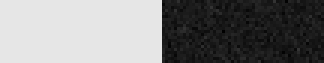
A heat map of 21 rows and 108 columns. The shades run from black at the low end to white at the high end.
It is made of 1 by 2 panels. Panel 1,1: very high, flat. Panel 1,2: very low, fine-grained, faint in contrast.
